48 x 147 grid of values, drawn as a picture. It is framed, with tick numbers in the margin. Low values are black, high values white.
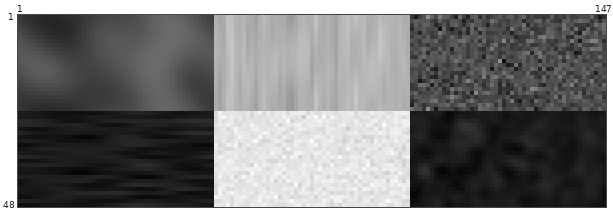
It is made of 2 by 3 panels. Panel 1,1: low, smooth. Panel 1,2: high, streaked downward, faint in contrast. Panel 1,3: low, fine-grained. Panel 2,1: very low, streaked across, faint in contrast. Panel 2,2: very high, fine-grained, faint in contrast. Panel 2,3: very low, blotchy, faint in contrast.
